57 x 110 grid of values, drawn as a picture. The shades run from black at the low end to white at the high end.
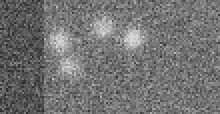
Bumps: four. Stripes: none. Seam: vertical, 20% of the way across, the right part higher.
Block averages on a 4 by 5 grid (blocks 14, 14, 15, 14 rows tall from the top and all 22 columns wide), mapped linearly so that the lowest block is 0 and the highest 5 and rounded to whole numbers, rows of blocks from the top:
03433 | 05543 | 04333 | 03333
